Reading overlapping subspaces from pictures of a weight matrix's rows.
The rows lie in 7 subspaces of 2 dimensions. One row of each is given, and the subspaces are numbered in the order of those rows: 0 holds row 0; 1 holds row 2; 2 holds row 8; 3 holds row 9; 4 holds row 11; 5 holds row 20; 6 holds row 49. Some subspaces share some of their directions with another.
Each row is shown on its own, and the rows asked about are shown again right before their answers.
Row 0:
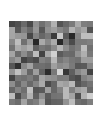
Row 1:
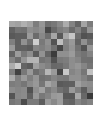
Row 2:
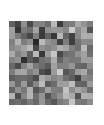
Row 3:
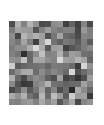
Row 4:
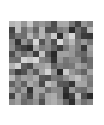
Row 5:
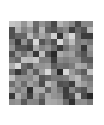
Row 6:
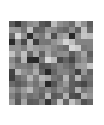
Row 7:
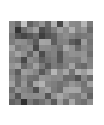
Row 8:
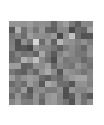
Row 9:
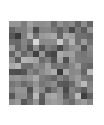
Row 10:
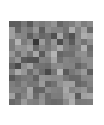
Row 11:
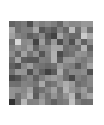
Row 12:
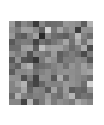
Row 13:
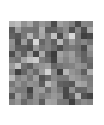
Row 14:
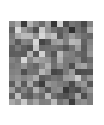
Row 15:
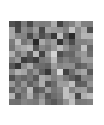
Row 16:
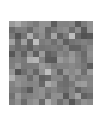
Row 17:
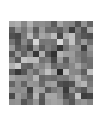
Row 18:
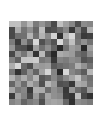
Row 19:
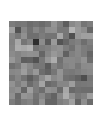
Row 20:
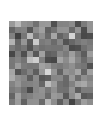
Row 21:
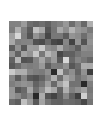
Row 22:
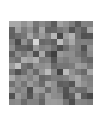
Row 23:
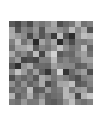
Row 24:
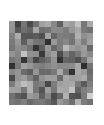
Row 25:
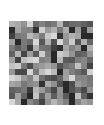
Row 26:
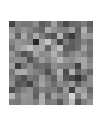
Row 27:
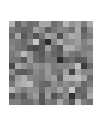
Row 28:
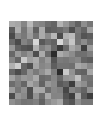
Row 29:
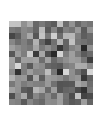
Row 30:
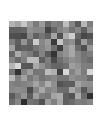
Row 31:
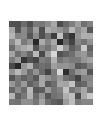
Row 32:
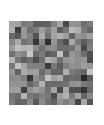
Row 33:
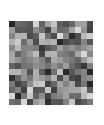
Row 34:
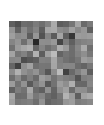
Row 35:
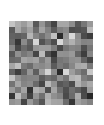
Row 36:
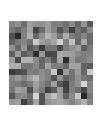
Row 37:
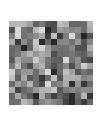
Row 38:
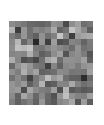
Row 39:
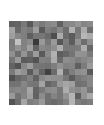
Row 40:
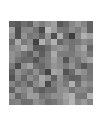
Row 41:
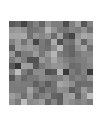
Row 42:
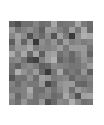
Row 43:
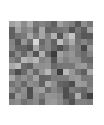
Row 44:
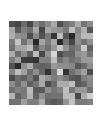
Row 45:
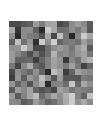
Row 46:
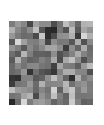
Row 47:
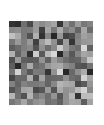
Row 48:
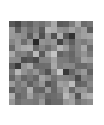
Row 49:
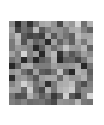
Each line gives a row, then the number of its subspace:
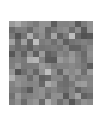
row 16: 5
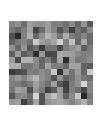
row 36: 3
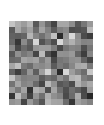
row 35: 0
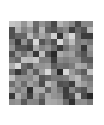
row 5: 0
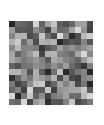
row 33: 0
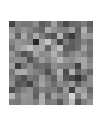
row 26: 6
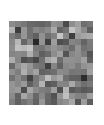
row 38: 2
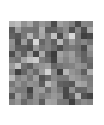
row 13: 5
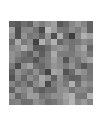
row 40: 3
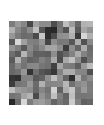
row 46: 4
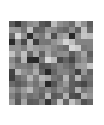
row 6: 5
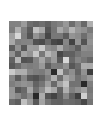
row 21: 3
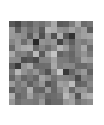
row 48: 4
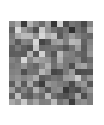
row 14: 1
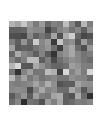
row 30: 1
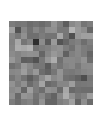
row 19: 2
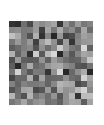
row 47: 2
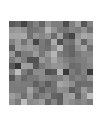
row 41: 1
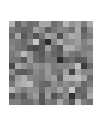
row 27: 6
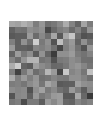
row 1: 1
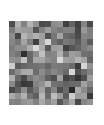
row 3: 6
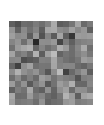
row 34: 4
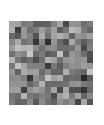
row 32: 2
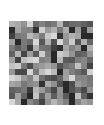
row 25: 4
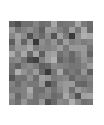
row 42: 5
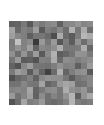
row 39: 4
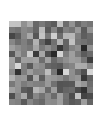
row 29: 2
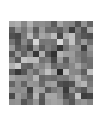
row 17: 3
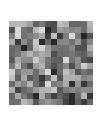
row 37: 3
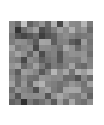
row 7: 1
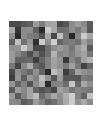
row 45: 3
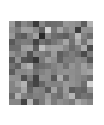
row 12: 0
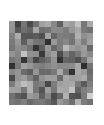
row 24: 6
